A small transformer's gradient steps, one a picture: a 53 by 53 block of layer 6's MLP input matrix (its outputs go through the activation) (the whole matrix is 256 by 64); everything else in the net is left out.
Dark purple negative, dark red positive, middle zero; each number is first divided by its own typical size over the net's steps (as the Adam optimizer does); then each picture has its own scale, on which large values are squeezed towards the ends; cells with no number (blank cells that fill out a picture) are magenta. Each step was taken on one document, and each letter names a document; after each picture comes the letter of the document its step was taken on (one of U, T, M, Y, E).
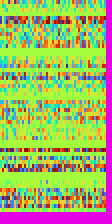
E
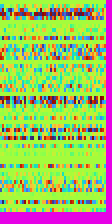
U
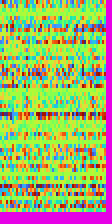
E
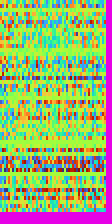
E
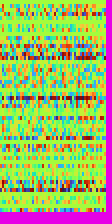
U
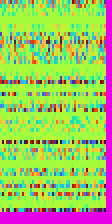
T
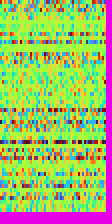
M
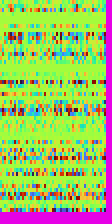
T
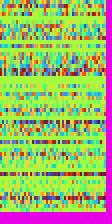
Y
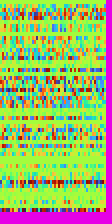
U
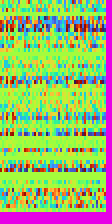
E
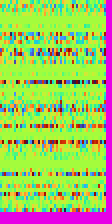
T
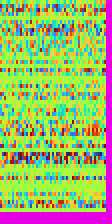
Y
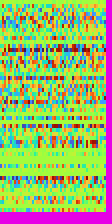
U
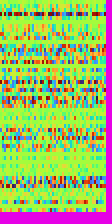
U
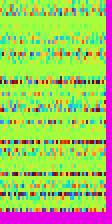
T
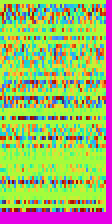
U
